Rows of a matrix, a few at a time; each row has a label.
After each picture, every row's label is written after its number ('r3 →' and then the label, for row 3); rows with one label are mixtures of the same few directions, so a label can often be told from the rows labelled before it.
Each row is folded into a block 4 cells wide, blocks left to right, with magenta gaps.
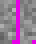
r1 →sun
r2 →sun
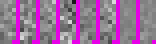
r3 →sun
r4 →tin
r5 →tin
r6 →tin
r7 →sun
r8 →tin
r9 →sun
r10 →tin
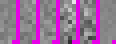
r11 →tin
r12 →tin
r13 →sun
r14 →tin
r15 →sun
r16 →tin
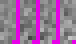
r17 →tin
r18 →sun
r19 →tin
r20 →sun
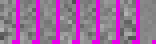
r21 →tin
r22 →sun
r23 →sun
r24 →tin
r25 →sun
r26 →sun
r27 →sun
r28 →tin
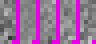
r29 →sun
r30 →tin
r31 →tin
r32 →sun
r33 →tin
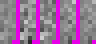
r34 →tin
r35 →tin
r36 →tin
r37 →tin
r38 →tin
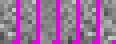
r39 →sun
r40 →tin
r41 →sun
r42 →tin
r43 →sun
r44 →sun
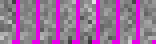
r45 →tin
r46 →tin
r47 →tin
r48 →tin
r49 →tin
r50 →sun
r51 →tin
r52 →sun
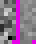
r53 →sun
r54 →sun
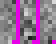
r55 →tin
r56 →sun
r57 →tin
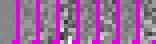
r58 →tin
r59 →sun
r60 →tin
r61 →tin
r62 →tin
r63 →tin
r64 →tin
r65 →sun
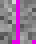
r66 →tin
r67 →sun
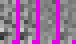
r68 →tin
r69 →tin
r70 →tin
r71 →tin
